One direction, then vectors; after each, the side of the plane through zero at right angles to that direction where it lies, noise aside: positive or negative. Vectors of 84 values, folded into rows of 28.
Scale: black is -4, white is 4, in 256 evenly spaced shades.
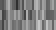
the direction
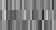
negative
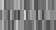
negative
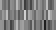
negative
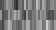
positive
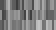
positive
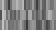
negative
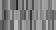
positive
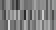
positive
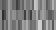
positive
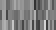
negative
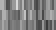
negative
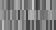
negative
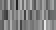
positive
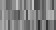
negative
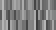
negative
